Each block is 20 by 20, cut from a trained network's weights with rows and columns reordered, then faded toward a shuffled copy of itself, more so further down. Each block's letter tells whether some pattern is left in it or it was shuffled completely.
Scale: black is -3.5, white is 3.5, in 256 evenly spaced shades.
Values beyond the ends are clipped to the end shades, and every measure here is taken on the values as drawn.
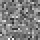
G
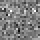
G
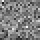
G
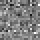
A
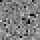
G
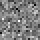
G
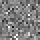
G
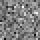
G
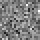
G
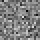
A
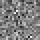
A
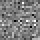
A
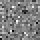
G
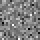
G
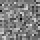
G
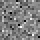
G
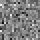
G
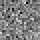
G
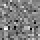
A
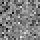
G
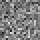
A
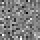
G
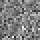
A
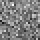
G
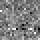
A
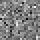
G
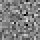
A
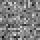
A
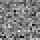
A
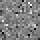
G
